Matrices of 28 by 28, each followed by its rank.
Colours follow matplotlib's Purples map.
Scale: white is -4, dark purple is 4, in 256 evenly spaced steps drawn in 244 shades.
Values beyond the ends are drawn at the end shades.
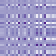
one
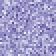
full rank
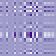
one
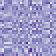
three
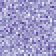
full rank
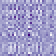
three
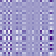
one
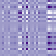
one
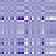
one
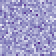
full rank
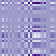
one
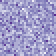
full rank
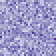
full rank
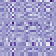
three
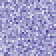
full rank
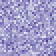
full rank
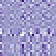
three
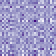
three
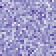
full rank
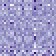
three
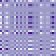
one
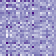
three
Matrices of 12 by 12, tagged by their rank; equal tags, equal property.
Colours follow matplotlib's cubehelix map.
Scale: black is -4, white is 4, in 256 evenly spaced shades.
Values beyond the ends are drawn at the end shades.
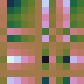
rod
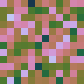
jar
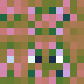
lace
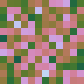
jar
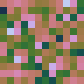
jar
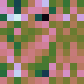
lace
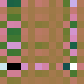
rod
